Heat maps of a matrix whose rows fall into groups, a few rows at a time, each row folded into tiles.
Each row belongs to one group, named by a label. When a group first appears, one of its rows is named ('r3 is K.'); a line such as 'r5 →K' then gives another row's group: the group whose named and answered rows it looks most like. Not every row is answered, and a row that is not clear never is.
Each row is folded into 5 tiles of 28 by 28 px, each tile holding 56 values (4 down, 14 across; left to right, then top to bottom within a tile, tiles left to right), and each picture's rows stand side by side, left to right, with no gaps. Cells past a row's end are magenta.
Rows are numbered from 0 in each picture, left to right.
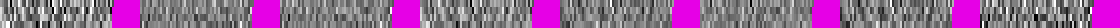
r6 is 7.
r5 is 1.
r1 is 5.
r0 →1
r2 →5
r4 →7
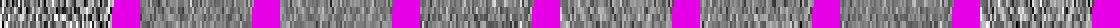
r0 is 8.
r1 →7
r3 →5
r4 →1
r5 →8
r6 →5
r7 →1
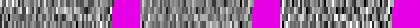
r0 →5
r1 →8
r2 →8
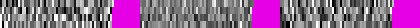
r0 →8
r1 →5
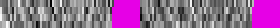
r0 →1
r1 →7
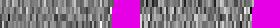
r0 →5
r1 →8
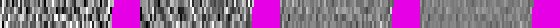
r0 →8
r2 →5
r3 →5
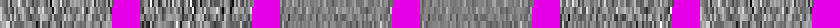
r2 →5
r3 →5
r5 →1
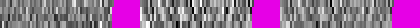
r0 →5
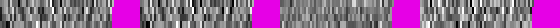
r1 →7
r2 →5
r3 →1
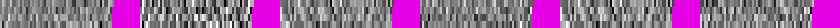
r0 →8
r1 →8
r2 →1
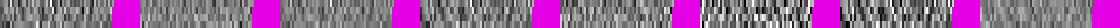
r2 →7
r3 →7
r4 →8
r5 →8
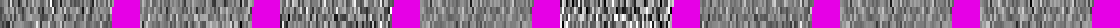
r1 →8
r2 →5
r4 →8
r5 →5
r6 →1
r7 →1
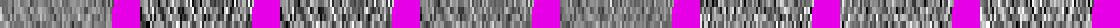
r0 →1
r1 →7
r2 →7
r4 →7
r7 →1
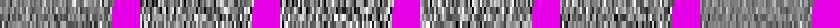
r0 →5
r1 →8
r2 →8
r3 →1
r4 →5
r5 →5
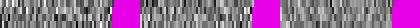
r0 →5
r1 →8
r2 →1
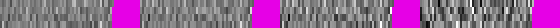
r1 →5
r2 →5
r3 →7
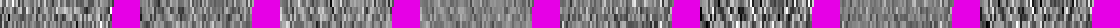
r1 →7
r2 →1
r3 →1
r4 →5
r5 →7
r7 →7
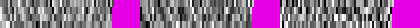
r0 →1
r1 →7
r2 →8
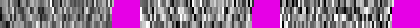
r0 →7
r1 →1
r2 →8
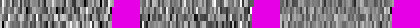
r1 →5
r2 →8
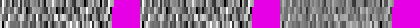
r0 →8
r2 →8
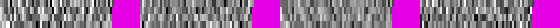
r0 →1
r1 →8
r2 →1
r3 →5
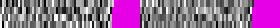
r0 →8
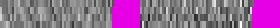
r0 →1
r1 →5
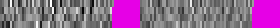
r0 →7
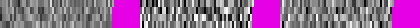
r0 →7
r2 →8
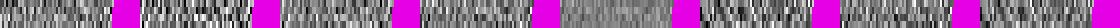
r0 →8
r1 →8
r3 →5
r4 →5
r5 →7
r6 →5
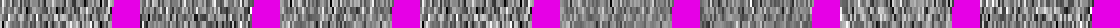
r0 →8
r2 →1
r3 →8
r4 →1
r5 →7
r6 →1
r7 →5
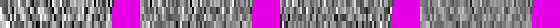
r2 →5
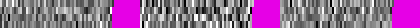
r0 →5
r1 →8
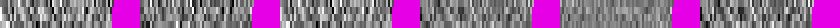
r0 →1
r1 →7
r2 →1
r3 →7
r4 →5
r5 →7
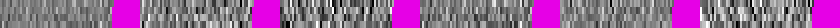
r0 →5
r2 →7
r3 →5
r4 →1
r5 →1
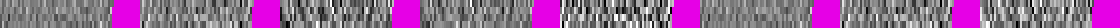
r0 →5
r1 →8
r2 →7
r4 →8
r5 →5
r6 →8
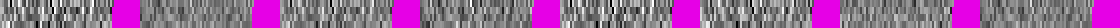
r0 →1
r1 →7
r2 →1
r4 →1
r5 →1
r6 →8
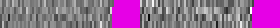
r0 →5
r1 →5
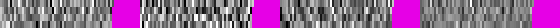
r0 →1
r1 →8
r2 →7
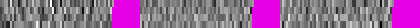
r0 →7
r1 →8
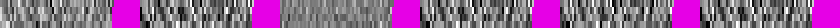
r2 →5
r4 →7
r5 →7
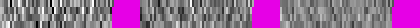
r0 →1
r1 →7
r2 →1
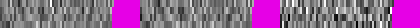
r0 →7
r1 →7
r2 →5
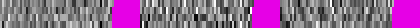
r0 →8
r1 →5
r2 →7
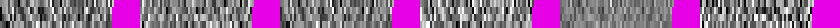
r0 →7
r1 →8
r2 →7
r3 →1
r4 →7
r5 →8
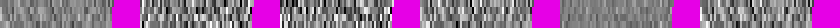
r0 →1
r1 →8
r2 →8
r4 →5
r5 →1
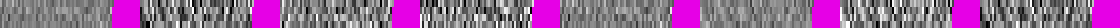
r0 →5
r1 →7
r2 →8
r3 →8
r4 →5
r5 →1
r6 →1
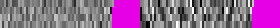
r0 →8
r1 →7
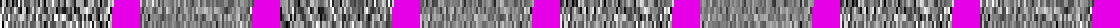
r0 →8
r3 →8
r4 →8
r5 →8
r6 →8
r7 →5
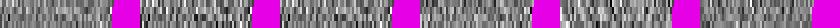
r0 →5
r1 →5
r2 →5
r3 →8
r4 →1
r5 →7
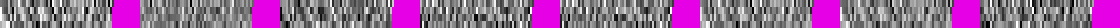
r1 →1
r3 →5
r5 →1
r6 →1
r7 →7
